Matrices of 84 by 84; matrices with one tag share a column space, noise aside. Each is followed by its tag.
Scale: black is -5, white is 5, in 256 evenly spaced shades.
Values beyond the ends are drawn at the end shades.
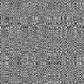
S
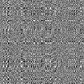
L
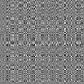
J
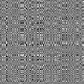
J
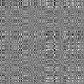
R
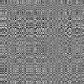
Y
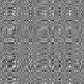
L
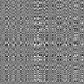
J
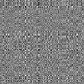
R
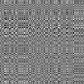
Y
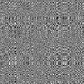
S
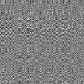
Y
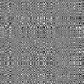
S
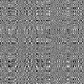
L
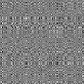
S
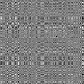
S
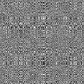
S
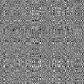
L
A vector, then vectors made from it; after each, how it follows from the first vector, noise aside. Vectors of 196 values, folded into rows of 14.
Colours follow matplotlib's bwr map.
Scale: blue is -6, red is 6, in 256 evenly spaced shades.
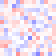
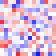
scaled up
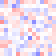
copied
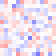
copied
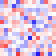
scaled up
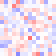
negated
